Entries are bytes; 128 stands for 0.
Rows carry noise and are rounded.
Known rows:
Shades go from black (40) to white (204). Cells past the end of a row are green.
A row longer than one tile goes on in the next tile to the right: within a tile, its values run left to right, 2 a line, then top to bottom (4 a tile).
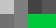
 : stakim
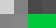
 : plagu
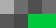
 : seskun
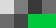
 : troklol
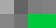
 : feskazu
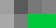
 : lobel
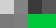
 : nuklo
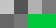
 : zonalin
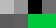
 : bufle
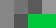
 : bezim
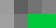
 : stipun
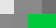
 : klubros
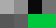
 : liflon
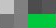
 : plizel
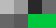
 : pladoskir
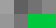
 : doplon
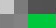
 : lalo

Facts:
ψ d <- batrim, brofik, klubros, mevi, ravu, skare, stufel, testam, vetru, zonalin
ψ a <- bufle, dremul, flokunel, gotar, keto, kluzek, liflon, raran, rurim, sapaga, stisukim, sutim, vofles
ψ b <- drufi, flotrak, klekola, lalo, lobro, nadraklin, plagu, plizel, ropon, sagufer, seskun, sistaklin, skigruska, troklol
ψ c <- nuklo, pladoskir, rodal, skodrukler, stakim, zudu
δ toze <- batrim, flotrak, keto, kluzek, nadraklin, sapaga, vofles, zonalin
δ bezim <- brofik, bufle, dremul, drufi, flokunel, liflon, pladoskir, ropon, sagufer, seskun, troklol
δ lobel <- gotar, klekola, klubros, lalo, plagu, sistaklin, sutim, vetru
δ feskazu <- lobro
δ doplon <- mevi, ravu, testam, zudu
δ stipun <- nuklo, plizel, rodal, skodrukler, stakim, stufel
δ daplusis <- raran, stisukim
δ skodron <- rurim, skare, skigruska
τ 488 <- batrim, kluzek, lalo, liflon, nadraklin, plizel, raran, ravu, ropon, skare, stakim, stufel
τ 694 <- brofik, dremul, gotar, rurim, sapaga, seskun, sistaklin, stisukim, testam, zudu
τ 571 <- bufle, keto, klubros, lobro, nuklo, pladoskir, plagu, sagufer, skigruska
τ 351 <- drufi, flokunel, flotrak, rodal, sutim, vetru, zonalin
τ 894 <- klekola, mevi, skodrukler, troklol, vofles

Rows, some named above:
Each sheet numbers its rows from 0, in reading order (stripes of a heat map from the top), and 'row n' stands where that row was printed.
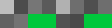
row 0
flotrak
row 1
seskun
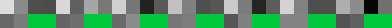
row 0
lobro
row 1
testam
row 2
kluzek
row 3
plizel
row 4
raran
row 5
plagu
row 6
liflon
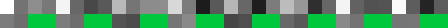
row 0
mevi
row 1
skodrukler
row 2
brofik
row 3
keto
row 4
dremul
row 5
sagufer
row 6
klekola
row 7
vofles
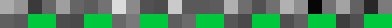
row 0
ropon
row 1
drufi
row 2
lobro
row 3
zudu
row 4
seskun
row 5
liflon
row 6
flokunel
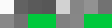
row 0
klekola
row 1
batrim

